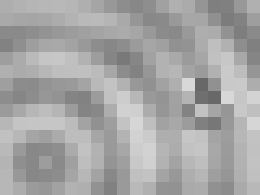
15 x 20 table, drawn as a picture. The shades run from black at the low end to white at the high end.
Rings: centred on the bottom left. Roughest part: middle right. Odd rows or columns: none. Odd patch: rougher, in the middle right.
